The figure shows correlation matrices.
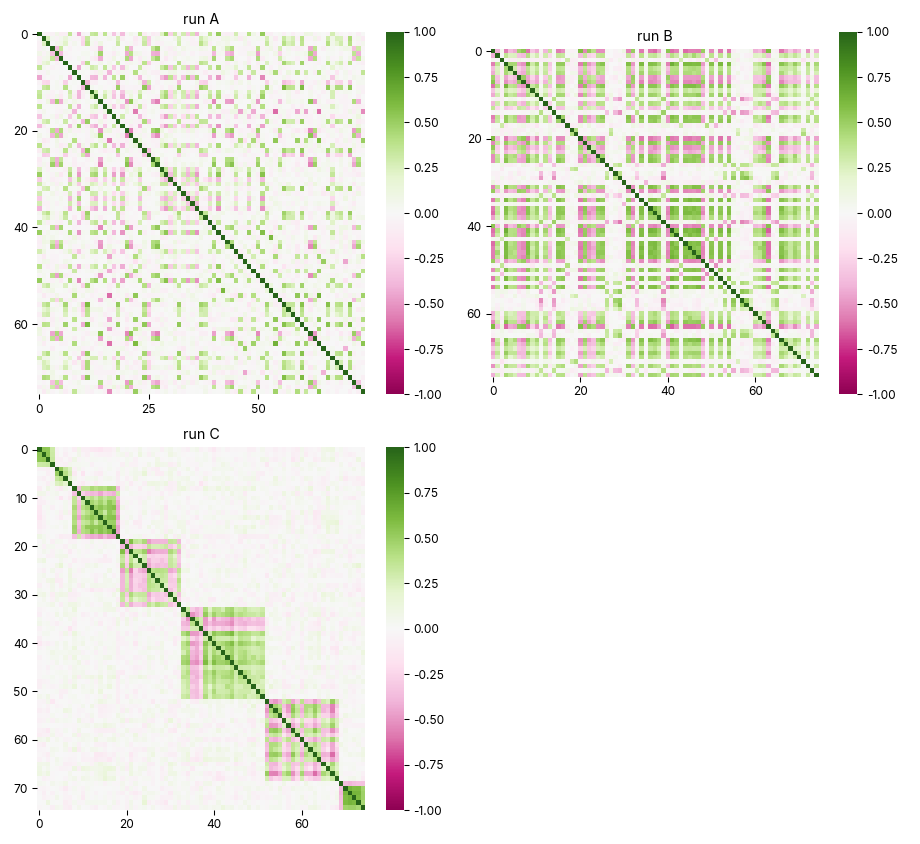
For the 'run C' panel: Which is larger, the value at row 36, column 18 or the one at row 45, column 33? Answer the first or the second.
the second
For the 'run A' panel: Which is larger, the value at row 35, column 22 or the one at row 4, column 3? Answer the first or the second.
the first
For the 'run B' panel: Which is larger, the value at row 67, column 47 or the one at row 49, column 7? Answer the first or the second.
the first
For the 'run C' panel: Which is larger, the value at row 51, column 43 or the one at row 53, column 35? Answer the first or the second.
the first
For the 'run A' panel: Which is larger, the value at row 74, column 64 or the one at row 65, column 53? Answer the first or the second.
the first
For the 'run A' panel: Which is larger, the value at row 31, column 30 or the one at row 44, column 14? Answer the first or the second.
the first
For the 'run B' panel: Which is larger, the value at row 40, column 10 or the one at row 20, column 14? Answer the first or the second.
the second
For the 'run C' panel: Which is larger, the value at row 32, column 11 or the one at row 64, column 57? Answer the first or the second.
the first
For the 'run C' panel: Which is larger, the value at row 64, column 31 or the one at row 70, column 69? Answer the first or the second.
the first
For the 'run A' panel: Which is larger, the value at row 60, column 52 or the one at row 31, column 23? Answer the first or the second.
the first
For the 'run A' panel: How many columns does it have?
75
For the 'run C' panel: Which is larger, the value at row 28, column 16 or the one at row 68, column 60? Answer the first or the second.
the second
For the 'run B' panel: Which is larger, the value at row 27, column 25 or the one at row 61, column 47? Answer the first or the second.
the second
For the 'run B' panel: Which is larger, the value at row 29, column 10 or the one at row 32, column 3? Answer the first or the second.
the first
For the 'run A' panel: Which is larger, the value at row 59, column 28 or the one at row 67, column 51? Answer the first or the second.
the second
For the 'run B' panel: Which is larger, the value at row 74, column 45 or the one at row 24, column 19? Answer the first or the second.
the first
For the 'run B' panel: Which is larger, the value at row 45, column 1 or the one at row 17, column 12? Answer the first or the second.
the first
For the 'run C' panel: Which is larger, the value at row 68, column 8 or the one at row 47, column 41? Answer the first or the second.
the second
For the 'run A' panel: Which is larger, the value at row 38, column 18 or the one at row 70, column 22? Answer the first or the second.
the first
